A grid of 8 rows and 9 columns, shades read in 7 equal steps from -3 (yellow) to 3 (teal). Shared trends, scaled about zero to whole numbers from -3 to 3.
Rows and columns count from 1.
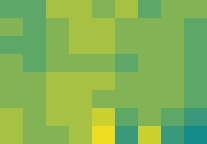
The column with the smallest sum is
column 5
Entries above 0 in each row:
3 2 3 3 1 1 3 3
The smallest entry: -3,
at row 8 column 5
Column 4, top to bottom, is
-1 -1 -1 0 -1 -1 -1 -1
